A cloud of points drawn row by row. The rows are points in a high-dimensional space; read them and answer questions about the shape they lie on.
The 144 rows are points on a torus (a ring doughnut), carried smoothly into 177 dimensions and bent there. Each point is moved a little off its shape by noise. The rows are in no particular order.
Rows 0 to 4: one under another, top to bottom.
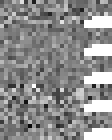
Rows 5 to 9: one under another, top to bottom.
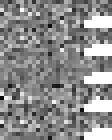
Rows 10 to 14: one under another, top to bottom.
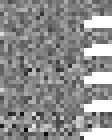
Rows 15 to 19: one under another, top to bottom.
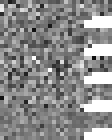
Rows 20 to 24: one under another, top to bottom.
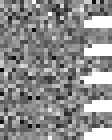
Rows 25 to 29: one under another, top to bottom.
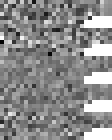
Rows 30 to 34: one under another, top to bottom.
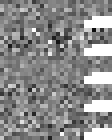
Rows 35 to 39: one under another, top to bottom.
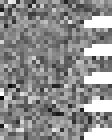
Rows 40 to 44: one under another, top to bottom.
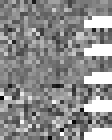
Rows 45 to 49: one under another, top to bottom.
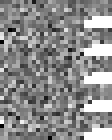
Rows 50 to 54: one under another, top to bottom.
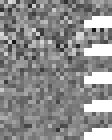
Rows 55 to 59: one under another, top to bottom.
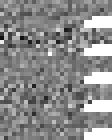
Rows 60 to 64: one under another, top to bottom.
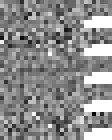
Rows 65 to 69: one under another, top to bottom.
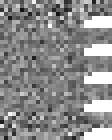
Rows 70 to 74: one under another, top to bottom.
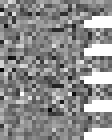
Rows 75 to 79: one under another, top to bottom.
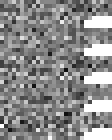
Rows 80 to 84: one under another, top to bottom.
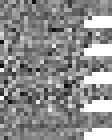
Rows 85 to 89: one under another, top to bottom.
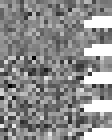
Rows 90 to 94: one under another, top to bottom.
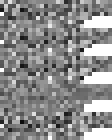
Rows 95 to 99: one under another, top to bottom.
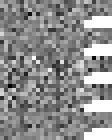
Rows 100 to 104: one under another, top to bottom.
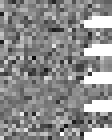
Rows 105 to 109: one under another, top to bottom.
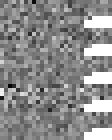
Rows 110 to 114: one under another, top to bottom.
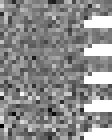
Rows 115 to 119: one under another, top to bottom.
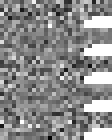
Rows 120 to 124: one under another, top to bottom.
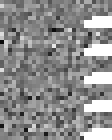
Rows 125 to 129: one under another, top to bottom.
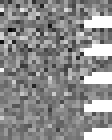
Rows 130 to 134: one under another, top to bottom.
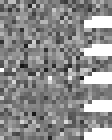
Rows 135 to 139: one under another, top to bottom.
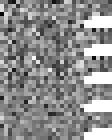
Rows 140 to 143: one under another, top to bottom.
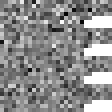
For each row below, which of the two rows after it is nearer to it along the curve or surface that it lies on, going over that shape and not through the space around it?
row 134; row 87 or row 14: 87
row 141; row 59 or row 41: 59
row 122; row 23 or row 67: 67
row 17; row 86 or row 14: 14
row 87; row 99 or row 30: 30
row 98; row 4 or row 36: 36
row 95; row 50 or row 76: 50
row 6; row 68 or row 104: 104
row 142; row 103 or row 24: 24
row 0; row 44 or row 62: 44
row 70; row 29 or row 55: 29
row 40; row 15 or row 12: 15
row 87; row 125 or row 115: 125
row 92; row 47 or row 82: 47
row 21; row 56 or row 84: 84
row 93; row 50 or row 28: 50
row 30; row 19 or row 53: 19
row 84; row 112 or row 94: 112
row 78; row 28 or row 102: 102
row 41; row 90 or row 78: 90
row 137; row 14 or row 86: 14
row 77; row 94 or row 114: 114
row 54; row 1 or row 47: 47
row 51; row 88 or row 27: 88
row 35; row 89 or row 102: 89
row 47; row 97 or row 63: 97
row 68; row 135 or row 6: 6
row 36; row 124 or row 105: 105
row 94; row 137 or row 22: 137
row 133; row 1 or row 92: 92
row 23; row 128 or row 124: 124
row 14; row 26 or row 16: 26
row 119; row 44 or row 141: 44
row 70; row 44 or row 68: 68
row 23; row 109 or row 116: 109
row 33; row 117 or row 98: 117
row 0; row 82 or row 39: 39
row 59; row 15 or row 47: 15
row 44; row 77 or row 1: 77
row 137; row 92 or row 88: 88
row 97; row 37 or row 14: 14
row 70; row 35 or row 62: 35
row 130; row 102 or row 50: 50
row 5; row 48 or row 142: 48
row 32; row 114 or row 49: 114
